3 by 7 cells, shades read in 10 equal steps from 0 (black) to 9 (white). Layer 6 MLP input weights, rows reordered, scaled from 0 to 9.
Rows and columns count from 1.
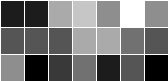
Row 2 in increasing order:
3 3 3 3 4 6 6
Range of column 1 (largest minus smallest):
4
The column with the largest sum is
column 4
